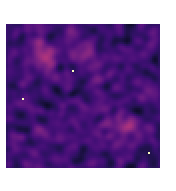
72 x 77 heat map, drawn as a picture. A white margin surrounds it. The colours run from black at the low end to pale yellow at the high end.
There are three bumps. Neither half mirrors the other. There is no seam. On average the colour sits 20% of the way up the scale. There is no overall slope. The field is mottled with small blotches. Three lone cells stand out, each far higher than its neighbours. The values are skewed, with a long tail toward high values.
